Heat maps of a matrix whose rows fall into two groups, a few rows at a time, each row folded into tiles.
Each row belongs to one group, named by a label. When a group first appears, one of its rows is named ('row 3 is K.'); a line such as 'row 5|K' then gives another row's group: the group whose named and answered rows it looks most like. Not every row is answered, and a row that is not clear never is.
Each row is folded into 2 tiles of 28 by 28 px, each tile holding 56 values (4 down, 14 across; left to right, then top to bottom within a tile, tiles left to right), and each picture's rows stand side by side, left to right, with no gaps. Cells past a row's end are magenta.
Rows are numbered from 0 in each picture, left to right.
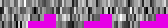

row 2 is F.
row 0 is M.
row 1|F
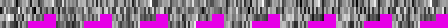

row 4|M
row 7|M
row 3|M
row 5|M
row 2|M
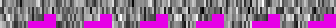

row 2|M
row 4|M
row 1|F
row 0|M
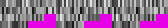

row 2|F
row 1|F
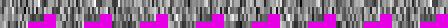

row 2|F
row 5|M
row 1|M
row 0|M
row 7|M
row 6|F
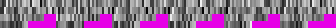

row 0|F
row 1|F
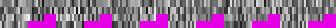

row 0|M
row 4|F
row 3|M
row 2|F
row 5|M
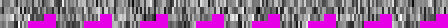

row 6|F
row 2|M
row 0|M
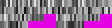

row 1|F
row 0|F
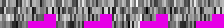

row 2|M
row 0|F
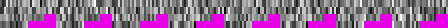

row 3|F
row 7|M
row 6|M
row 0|F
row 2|F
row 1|M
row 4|F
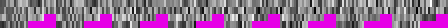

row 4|M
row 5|F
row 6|F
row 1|F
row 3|F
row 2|F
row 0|F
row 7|M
